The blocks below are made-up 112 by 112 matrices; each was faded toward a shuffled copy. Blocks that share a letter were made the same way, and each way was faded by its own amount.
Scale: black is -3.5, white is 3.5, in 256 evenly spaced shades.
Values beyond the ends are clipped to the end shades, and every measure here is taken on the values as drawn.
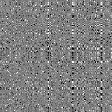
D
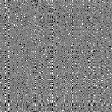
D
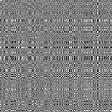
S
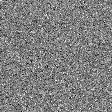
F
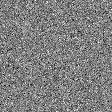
F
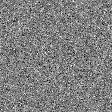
F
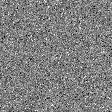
F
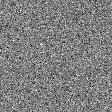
F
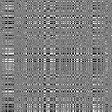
S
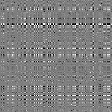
S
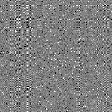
D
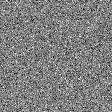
F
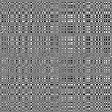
S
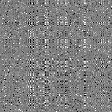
D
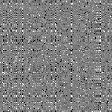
D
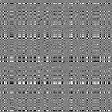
S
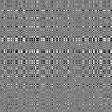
S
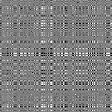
S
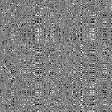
D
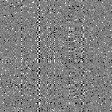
D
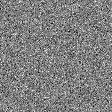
F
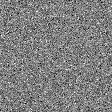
F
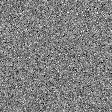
F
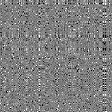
D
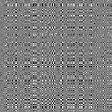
S
